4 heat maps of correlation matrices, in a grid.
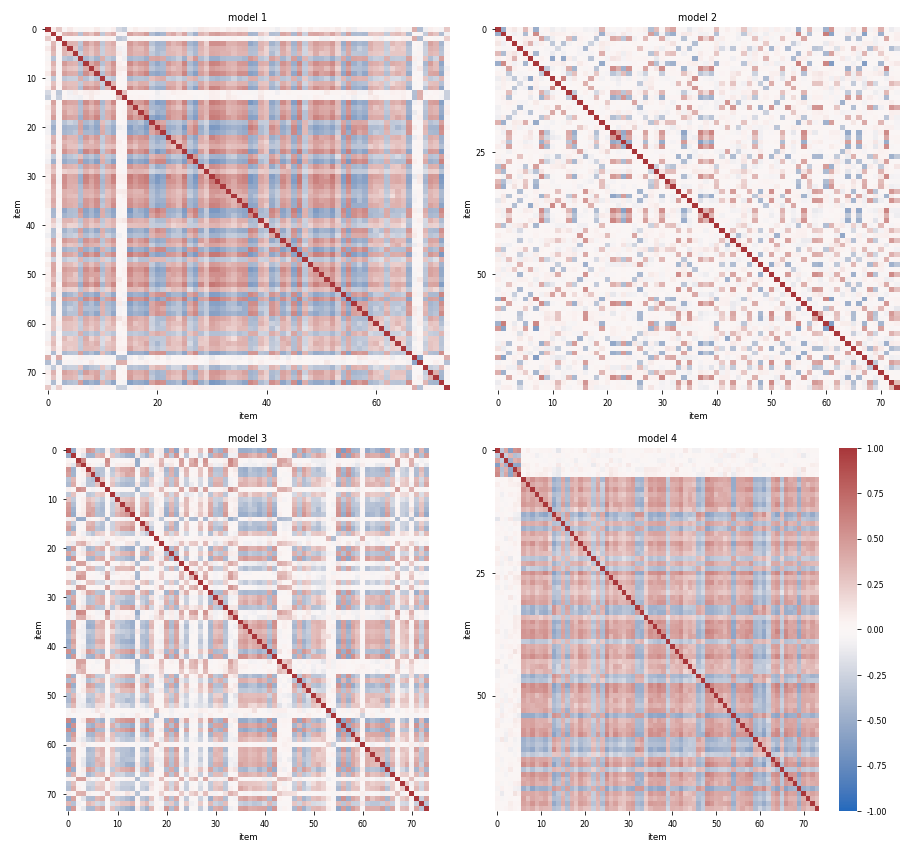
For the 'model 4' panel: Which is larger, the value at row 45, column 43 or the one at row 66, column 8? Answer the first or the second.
the second
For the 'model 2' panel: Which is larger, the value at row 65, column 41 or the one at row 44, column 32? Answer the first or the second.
the second
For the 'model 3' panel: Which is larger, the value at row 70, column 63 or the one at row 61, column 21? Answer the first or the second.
the first
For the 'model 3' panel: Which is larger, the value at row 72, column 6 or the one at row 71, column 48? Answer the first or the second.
the first
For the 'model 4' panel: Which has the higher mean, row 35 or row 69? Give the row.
35
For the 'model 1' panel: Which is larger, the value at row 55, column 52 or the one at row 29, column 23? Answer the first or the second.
the first
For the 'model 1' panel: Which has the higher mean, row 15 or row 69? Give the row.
15
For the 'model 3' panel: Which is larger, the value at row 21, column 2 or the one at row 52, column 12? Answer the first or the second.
the first
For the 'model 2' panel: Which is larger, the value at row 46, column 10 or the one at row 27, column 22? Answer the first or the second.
the second
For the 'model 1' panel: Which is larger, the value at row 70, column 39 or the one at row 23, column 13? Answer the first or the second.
the first
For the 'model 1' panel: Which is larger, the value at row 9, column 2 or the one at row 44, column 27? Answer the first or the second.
the first
